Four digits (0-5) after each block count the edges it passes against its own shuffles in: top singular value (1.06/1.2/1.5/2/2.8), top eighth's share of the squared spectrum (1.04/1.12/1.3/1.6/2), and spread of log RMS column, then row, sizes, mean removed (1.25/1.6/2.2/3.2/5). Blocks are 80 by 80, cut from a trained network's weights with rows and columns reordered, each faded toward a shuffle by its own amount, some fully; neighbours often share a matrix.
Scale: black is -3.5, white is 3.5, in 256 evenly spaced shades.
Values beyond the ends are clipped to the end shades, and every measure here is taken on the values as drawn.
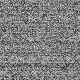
3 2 0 0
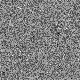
0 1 0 0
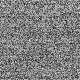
2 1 0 0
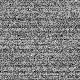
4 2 0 1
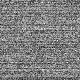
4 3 0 1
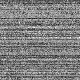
5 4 1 3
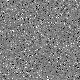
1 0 0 0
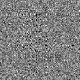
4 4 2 2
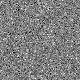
2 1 0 0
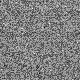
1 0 0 0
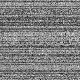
5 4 1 2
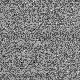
1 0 0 0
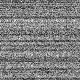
4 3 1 2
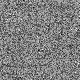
0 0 0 0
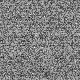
2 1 0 0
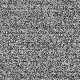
2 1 0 0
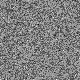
0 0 0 0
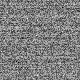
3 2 0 0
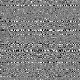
5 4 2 4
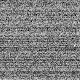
4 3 1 1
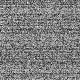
3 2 0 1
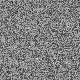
0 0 0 0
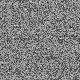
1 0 0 0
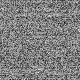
2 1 0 0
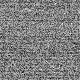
3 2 0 0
